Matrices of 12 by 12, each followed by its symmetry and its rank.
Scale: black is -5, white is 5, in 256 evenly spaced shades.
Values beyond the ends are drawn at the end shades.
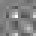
symmetric, rank two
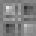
symmetric, rank two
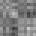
symmetric, rank two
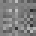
neither, rank two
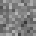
neither, full rank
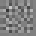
antisymmetric, rank two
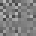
antisymmetric, rank two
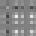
symmetric, rank one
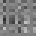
neither, rank two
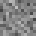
neither, full rank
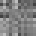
antisymmetric, rank two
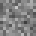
neither, full rank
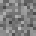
neither, full rank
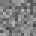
neither, full rank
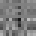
neither, rank two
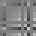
symmetric, rank one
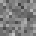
neither, full rank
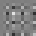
symmetric, rank one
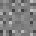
antisymmetric, rank two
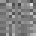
neither, rank two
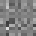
neither, rank two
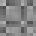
symmetric, rank two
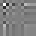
symmetric, rank one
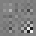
symmetric, rank two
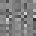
neither, rank two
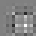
symmetric, rank one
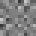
antisymmetric, rank two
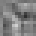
antisymmetric, rank two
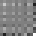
symmetric, rank one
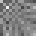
symmetric, rank two
